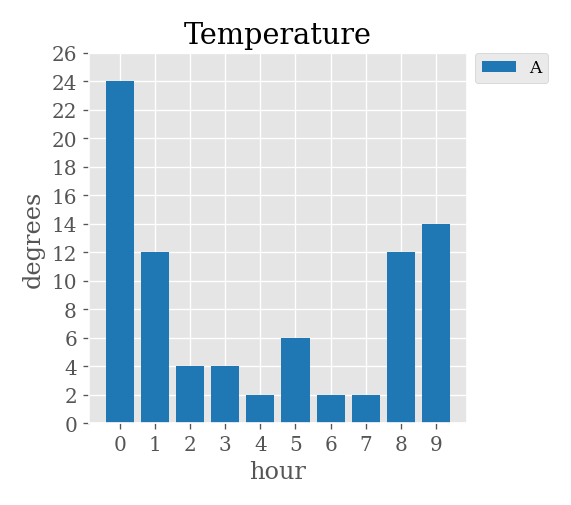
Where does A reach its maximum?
0
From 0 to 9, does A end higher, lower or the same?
lower
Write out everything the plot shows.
Title: Temperature
x-axis: hour, ticks 0 1 2 3 4 5 6 7 8 9
y-axis: degrees, ticks 0 2 4 6 8 10 12 14 16 18 20 22 24 26
Legend: A
Values:
A: 24 12 4 4 2 6 2 2 12 14
